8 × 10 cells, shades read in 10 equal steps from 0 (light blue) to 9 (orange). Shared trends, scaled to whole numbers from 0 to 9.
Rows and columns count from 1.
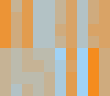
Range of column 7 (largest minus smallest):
1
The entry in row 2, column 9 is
5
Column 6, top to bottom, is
4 4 5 4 0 1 1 1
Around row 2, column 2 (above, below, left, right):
4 5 8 7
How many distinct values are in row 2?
6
